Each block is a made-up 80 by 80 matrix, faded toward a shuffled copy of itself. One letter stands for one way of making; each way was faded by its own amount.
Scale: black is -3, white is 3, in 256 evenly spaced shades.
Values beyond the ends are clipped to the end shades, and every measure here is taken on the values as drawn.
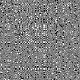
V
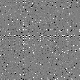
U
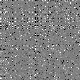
U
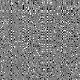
V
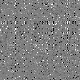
U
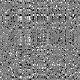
V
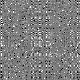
V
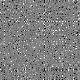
U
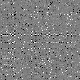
U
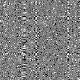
V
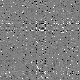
U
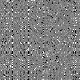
V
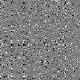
U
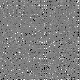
U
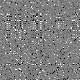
U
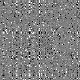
V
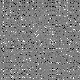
U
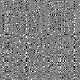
V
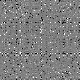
U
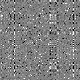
V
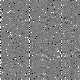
V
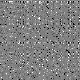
U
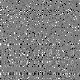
U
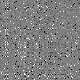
U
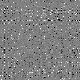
U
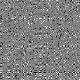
U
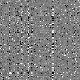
V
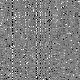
V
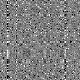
V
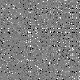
U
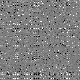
U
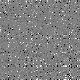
U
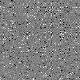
U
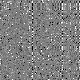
V
